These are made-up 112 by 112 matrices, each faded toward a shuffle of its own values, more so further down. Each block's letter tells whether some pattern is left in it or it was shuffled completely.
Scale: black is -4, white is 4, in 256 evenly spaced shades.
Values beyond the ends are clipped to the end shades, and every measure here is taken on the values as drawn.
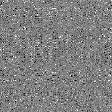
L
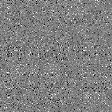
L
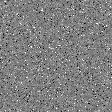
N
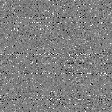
L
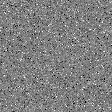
N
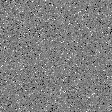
N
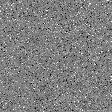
N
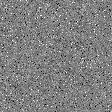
N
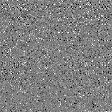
L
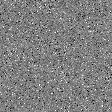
N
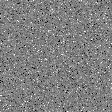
N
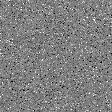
N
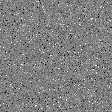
N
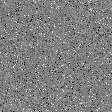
N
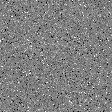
N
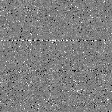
L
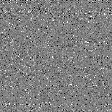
L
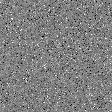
N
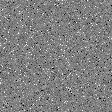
N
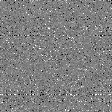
L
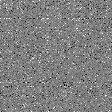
L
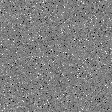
N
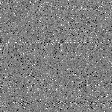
L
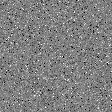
N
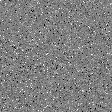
N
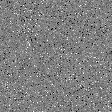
N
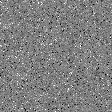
N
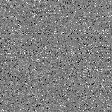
L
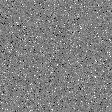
N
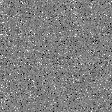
L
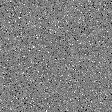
N
